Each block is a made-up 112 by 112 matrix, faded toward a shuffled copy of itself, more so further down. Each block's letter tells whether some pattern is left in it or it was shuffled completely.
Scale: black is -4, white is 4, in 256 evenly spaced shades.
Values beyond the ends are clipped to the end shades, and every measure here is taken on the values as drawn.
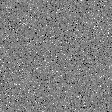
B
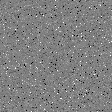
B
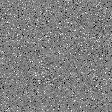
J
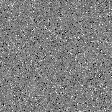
B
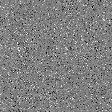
J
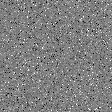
B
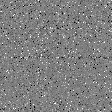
J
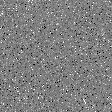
B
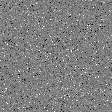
B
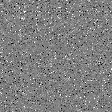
J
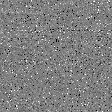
J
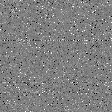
J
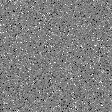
B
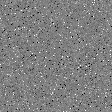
B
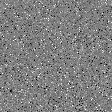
J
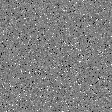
B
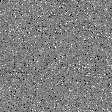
J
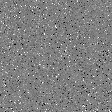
B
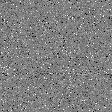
J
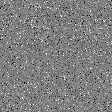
J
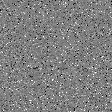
J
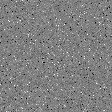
B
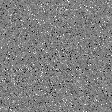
J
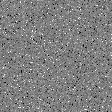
B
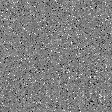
J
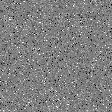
J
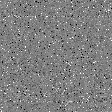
J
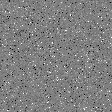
B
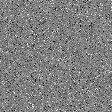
B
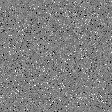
J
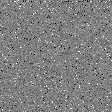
J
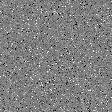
B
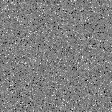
J
